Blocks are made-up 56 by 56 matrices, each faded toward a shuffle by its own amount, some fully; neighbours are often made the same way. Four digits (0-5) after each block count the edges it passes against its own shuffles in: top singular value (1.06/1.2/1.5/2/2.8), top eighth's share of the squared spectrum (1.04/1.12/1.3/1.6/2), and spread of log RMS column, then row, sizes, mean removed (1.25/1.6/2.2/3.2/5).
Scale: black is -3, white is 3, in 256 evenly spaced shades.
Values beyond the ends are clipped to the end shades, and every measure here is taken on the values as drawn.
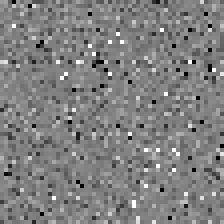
2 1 0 0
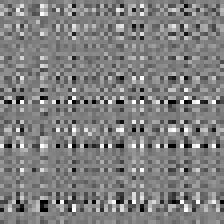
5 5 3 4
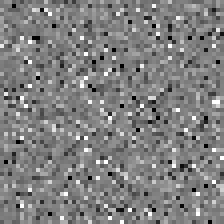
0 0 0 0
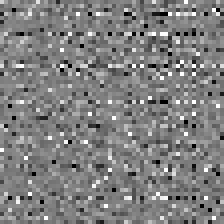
4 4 2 2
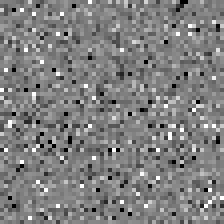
2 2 0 1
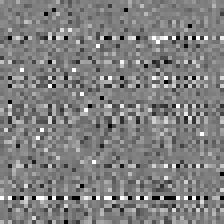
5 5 2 3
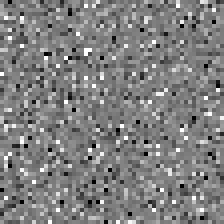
0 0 0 0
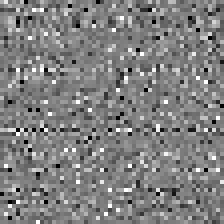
3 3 1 2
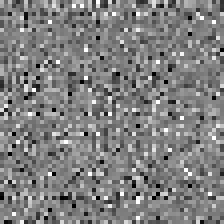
3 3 1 2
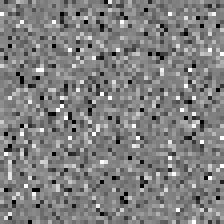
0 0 0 0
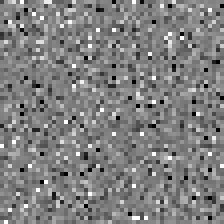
0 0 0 0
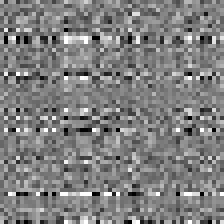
5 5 3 4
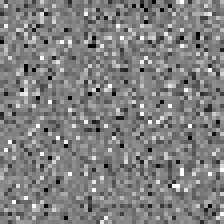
3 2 1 0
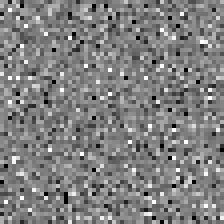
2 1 0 0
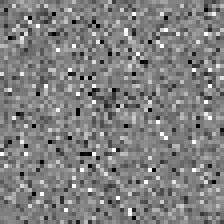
2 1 0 0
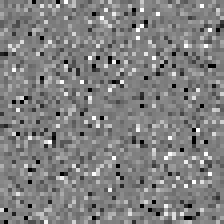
0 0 0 0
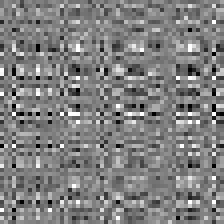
5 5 4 4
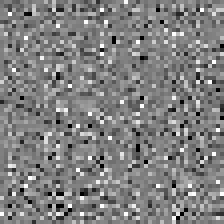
4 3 2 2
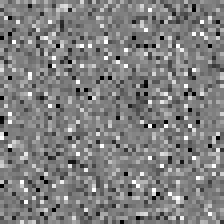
2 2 0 0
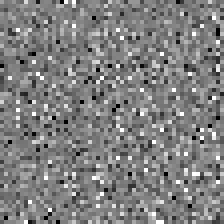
3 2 1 0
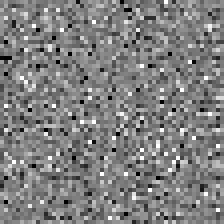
2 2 1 0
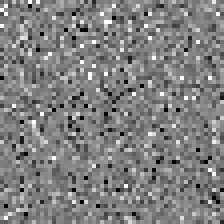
2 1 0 0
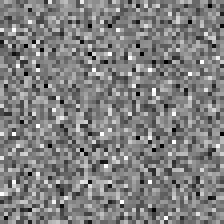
1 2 0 0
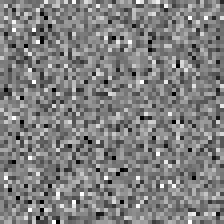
1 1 1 0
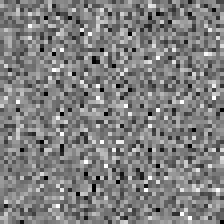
2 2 1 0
